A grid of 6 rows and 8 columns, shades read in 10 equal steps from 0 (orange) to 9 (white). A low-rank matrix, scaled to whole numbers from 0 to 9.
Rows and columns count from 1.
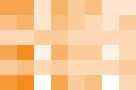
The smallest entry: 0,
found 2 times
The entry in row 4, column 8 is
6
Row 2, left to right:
4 3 7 4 5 6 7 5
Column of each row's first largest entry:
3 3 1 3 3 3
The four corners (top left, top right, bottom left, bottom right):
2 7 1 6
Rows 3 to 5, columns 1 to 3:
6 6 5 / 2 0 8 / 5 4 6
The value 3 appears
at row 1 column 4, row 2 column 2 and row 4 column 4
